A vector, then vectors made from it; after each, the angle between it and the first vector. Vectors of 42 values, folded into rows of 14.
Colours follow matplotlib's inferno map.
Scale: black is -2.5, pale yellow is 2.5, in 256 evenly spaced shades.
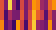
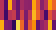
nearly parallel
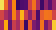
orthogonal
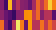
partly aligned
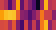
partly opposed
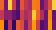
nearly parallel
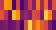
orthogonal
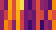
orthogonal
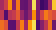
partly aligned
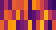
partly opposed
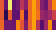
nearly parallel
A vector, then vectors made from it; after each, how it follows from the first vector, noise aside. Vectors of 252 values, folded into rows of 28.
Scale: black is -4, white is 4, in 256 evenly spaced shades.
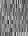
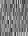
copied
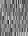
copied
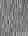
shrunk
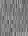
shrunk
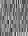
copied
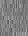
shrunk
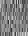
copied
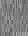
shrunk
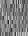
copied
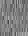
shrunk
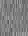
shrunk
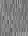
shrunk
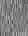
shrunk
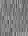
shrunk
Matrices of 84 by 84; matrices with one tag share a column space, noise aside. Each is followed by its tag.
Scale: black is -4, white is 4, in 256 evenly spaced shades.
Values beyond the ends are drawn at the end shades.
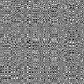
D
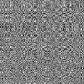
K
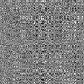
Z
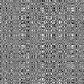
Z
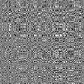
K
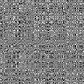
Z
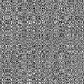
Z
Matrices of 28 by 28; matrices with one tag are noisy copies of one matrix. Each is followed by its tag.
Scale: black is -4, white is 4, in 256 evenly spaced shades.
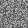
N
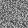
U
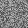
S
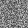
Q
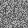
N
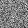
S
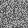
N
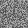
N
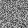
U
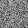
S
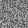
U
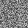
Q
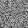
S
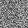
Q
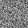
U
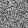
S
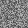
Q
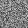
S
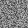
Q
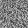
U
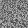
U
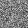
S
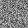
U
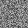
Q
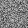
S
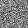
S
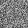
N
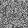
N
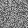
S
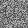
N
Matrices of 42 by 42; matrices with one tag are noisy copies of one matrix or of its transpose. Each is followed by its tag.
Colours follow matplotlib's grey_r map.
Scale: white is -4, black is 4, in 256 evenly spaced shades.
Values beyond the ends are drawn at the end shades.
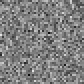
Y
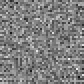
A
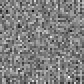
A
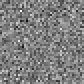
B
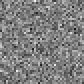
Y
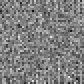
A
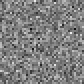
Y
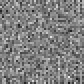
A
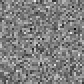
Y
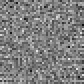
A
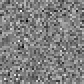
B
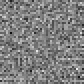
A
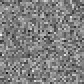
Y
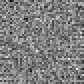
A
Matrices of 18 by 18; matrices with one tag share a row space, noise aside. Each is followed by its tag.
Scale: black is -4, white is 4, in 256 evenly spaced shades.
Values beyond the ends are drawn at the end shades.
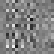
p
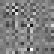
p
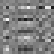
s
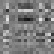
s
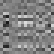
s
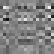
s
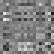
s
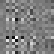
p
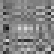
s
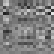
s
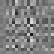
p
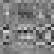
s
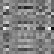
s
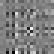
p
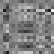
s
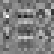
s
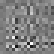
p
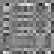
s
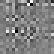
p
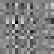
p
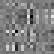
p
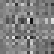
p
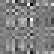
p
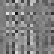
p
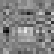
s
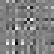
p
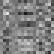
s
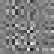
p
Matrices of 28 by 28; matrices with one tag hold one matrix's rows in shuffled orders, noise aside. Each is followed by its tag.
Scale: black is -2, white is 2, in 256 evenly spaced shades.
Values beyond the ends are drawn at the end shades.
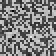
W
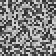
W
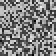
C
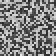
C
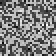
W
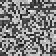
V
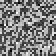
W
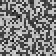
C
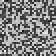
W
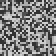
W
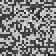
V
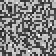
W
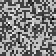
W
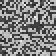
V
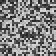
V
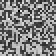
W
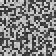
C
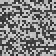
V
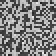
W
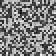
W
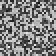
W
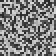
C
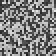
C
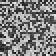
V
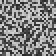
W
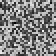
C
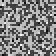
C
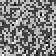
C
